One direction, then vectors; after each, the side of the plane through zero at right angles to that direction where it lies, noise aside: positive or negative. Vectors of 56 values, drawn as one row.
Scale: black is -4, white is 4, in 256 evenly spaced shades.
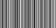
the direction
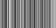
positive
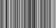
positive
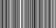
positive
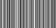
negative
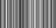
negative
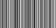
positive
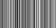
positive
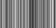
negative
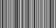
positive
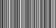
positive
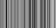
positive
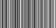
positive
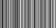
positive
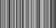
negative
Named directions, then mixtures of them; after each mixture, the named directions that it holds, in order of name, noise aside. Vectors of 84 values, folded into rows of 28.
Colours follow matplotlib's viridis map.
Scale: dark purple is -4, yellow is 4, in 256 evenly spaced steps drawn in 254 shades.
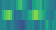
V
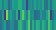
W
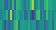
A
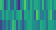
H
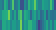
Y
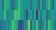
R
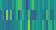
A, W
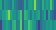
H, Y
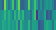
H, R, Y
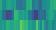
V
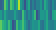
H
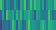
H, W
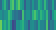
H, R, V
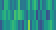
R, Y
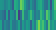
W, Y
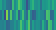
A, W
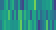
Y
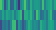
H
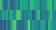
A, H, R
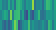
A, R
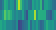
H, R, V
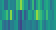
A, V, Y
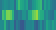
V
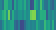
A, R, V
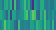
A
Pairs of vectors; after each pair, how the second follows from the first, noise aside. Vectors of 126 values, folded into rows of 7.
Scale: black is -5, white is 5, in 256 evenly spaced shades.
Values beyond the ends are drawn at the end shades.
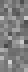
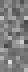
copied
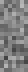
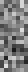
scaled up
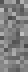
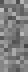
copied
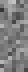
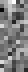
scaled up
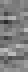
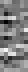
scaled up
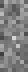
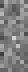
copied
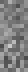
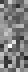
scaled up
